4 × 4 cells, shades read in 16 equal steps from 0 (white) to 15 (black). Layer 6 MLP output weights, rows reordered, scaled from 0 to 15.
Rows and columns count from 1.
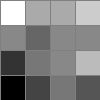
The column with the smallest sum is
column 4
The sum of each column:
34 33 27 24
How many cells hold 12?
1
